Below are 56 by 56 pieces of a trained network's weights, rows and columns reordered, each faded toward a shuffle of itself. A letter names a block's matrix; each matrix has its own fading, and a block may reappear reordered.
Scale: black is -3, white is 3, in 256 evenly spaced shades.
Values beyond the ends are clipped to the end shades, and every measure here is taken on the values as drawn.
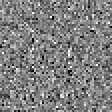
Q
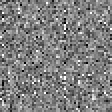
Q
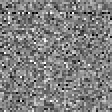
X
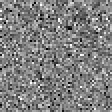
Q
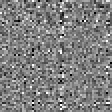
X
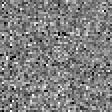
Q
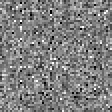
Q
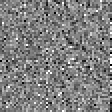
Q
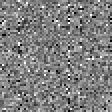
Q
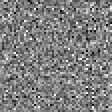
Q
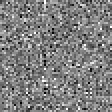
Q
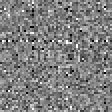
X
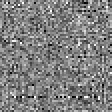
X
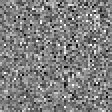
Q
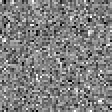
Q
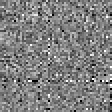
X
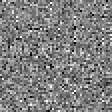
Q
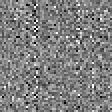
X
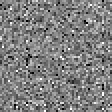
Q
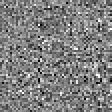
X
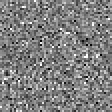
Q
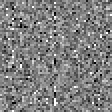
Q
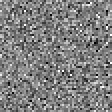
Q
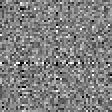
X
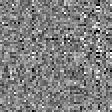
X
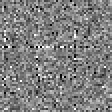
X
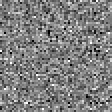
Q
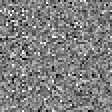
Q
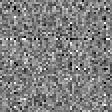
X
